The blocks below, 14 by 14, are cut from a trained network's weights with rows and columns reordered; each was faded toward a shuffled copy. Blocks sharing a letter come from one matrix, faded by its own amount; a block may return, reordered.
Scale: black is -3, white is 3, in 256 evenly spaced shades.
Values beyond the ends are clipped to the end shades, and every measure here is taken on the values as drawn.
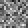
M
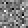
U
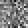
M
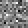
U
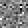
U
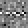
M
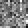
U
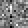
U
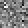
U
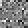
M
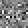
M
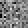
U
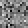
U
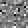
U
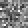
M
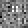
U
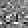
M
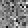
U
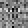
M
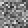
M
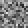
M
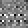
M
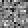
U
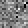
U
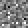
U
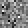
U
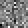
U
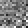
M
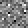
U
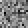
U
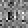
M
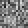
M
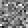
U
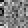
M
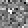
U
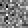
U
